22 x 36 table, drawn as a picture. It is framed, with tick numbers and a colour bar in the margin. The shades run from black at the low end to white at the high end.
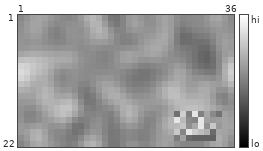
Values change most from cell to cell in the bottom right. Neither half mirrors the other. An odd patch, rougher than its surroundings, sits in the bottom right. The field is mottled with small blotches.
